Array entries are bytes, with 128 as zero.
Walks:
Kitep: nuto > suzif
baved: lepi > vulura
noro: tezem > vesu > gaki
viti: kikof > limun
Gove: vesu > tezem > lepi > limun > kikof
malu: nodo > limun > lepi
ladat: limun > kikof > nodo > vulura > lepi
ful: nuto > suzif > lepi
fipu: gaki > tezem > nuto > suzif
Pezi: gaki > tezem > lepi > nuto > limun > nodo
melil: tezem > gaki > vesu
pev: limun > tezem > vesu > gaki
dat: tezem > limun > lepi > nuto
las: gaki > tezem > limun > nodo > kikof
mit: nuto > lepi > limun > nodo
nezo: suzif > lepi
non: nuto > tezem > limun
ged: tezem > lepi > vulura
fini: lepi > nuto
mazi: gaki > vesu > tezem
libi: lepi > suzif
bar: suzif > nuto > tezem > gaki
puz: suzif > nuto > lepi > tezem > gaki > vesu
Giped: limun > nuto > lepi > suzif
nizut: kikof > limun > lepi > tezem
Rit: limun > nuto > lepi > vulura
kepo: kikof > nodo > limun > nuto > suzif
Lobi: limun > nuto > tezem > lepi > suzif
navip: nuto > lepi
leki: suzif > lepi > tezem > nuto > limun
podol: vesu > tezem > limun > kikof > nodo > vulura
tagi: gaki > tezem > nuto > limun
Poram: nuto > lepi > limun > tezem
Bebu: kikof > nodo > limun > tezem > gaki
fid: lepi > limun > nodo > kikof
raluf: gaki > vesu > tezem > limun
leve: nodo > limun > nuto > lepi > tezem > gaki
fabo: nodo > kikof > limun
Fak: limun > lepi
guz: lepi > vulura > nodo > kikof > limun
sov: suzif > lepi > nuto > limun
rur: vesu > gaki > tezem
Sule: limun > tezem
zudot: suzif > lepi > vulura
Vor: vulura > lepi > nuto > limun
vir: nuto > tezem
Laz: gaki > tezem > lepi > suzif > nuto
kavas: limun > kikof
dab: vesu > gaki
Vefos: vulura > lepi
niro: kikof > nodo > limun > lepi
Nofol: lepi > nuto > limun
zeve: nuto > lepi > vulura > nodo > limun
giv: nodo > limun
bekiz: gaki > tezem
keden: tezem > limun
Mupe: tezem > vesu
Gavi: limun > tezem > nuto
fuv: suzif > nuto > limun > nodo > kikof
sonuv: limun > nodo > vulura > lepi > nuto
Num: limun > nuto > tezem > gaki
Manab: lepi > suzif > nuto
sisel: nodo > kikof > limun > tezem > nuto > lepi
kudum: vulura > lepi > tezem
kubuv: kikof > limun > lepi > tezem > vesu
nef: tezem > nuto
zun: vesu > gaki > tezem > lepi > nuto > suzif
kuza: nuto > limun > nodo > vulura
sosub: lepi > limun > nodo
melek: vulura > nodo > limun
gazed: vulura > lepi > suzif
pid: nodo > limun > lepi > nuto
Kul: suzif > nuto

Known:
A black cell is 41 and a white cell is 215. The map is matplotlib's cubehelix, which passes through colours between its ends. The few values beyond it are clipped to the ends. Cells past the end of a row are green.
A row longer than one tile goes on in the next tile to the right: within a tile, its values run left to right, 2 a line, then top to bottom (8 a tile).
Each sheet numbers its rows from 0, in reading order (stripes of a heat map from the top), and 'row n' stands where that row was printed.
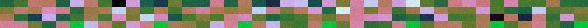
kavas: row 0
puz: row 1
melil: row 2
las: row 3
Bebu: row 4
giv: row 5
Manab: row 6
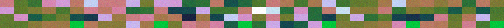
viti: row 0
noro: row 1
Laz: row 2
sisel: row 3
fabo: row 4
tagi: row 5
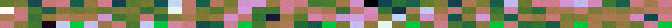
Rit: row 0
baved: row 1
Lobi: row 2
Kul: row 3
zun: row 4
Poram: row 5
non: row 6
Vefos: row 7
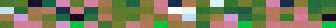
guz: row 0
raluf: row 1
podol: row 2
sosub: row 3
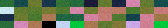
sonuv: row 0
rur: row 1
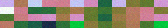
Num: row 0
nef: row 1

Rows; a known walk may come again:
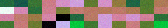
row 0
ladat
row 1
Kitep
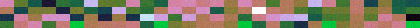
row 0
Vor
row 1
Laz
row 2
dab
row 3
leve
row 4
sosub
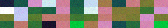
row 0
kuza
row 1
Lobi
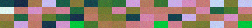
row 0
fid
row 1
bekiz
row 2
noro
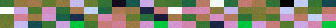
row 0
sisel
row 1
guz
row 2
fuv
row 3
puz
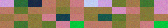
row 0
Vefos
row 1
nezo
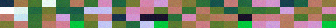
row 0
podol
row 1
niro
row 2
Nofol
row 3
libi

